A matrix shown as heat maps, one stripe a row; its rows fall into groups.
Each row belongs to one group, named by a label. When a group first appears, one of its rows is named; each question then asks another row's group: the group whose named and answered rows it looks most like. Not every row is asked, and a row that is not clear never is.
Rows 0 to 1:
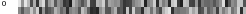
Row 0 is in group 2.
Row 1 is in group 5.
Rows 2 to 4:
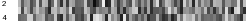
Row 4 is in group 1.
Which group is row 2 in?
5
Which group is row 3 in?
5
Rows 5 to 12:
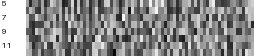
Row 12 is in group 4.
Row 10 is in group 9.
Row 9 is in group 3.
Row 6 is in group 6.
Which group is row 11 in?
4
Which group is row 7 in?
2
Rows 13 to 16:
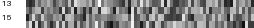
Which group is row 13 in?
9
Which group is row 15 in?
6
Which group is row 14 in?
1
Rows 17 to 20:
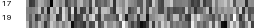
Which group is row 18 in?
1
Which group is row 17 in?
3
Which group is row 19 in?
5
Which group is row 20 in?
2
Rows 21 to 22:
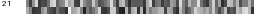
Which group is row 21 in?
2
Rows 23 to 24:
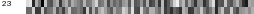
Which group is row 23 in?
4
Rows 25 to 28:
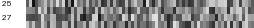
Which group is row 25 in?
9
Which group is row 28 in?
5
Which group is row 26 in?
1
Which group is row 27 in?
6
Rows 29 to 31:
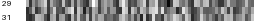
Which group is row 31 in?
3
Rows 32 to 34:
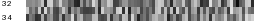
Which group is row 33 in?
1
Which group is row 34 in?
6
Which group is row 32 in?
2
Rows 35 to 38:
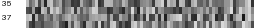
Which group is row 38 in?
9
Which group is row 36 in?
6
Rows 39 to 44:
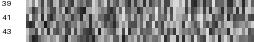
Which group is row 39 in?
4
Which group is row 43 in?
1
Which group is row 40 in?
4
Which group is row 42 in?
3
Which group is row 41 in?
4
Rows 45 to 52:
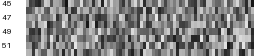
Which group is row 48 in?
5
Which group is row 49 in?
9
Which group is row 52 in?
2
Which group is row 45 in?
9
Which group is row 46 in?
3
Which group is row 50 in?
6
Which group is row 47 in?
5
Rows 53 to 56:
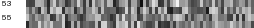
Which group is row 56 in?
1
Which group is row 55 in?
4
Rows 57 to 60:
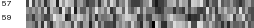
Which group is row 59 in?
3
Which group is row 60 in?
4
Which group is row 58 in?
1
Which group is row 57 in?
2
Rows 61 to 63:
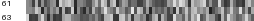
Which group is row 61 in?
2
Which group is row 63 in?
5
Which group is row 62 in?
1
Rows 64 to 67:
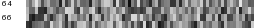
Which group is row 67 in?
3
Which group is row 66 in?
9
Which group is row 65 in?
2
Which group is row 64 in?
1
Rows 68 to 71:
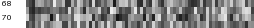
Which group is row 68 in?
3
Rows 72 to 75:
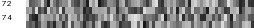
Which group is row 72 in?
5
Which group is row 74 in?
9
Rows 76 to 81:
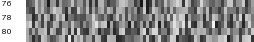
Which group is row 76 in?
3
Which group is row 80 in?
5
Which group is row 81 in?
9
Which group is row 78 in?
4
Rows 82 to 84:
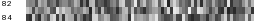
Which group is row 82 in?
5
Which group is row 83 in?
4
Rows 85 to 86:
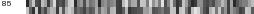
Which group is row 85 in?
6
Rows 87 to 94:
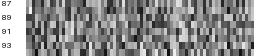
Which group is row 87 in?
4
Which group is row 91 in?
6
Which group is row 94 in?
5
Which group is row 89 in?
3
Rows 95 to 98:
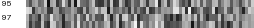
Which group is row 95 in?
5
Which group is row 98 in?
6
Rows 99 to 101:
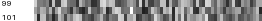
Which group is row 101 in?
2
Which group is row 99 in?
4
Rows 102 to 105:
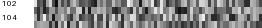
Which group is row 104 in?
2
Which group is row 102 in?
5
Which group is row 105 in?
1
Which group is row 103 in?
6
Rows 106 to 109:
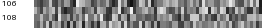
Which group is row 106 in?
9
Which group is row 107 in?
5
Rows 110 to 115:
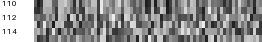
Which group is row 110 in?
3
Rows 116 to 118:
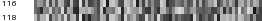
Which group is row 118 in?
1
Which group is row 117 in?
3
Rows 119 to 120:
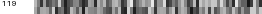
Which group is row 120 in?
5
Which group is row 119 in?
5
